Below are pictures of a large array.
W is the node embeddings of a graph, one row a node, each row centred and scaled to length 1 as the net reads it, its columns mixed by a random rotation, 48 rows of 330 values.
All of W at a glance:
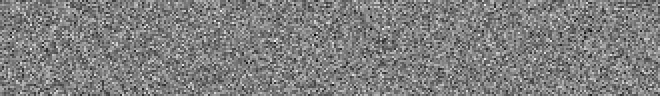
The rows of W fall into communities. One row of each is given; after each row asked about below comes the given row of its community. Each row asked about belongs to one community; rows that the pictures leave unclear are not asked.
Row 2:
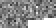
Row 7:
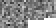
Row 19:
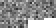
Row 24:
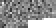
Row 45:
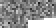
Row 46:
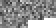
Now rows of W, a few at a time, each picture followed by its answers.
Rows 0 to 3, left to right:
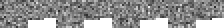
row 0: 45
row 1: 24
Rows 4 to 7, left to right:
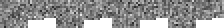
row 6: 46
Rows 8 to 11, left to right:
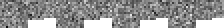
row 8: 24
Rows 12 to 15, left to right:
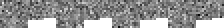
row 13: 46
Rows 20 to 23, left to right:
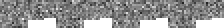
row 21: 45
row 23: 45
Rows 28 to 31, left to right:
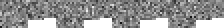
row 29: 2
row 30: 45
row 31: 46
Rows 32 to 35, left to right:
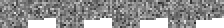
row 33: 7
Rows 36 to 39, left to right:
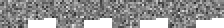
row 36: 19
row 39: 24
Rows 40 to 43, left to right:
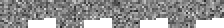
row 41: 7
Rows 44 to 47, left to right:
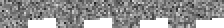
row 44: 24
